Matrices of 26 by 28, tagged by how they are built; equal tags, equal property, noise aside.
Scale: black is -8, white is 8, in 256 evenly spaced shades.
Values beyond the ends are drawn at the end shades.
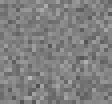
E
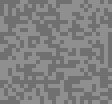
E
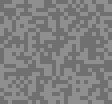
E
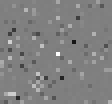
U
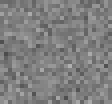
E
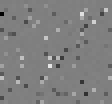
U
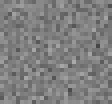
E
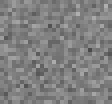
E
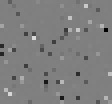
U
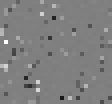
U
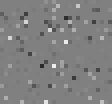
U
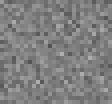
E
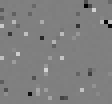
U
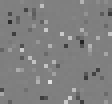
U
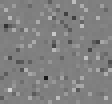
U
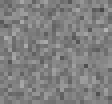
E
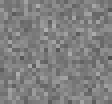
E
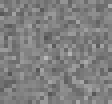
E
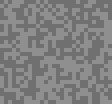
E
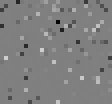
U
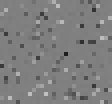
U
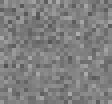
E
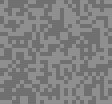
E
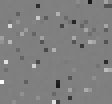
U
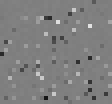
U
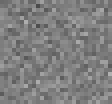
E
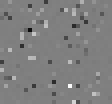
U
